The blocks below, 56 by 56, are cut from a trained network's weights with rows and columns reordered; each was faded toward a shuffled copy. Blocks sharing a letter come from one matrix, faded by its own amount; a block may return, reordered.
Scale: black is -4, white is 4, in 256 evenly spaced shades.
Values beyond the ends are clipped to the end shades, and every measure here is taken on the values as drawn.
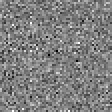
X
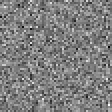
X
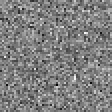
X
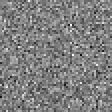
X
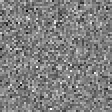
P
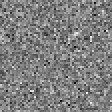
P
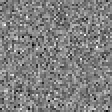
P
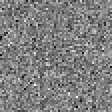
P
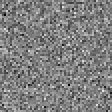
P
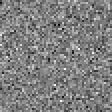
P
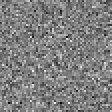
X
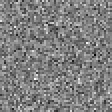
P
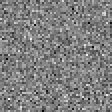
P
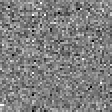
X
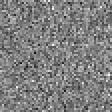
P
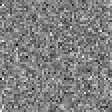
X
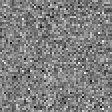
P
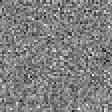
X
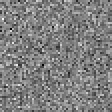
X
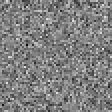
P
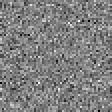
X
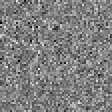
P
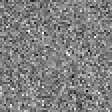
X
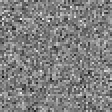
P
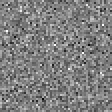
P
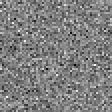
P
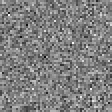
P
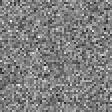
P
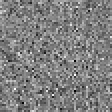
X
